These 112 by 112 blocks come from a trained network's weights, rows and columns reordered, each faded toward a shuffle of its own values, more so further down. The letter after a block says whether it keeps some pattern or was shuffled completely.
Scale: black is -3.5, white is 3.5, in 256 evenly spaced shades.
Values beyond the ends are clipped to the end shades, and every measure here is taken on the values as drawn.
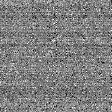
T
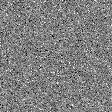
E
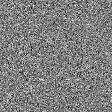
T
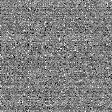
T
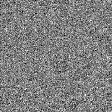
T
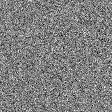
E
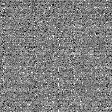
T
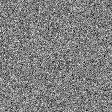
E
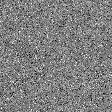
E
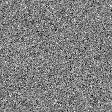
E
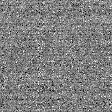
T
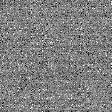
T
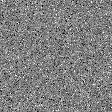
E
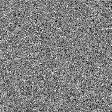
T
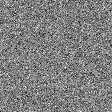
E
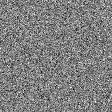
E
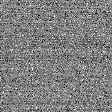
T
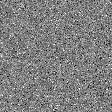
E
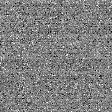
T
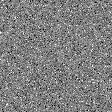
E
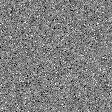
E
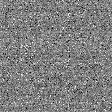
T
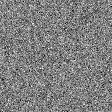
E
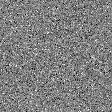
E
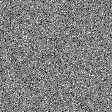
E
